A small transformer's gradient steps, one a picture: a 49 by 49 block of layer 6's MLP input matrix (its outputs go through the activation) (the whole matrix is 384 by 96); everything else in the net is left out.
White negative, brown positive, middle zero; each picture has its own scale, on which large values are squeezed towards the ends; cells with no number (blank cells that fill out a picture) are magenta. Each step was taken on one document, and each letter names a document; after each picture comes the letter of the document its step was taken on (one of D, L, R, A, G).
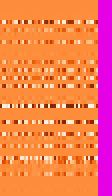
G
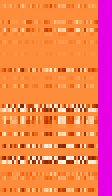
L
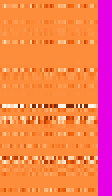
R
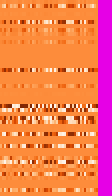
L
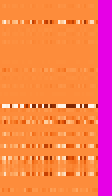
R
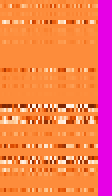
L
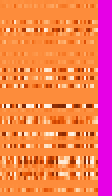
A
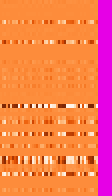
R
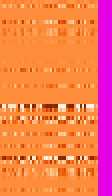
L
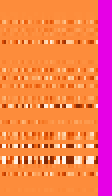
G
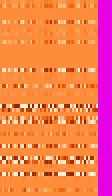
L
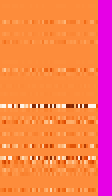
R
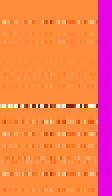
R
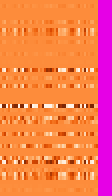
A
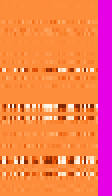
A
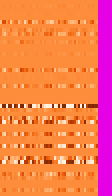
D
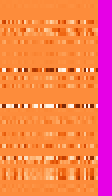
A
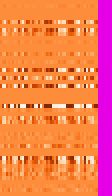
D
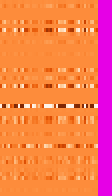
A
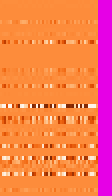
R
